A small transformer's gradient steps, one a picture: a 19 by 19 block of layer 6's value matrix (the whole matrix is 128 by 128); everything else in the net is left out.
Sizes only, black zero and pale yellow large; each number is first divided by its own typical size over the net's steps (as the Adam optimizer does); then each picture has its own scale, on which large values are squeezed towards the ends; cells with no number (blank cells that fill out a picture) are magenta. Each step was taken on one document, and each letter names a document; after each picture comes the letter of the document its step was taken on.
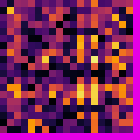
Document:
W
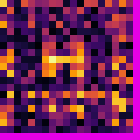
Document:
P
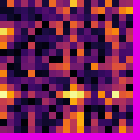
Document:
P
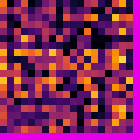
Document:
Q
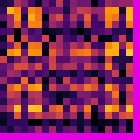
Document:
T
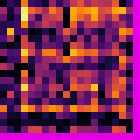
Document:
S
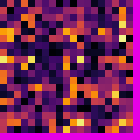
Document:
W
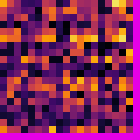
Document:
W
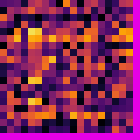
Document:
Q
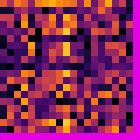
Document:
T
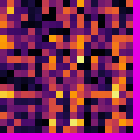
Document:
P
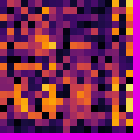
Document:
Q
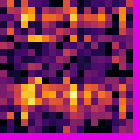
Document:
S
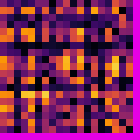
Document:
P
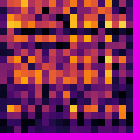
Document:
T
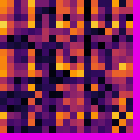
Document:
P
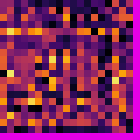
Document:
W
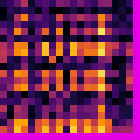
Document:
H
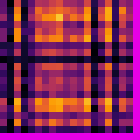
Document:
T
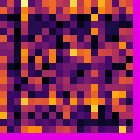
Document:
S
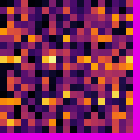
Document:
W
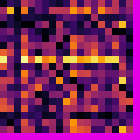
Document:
S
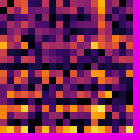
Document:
H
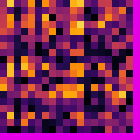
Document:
P
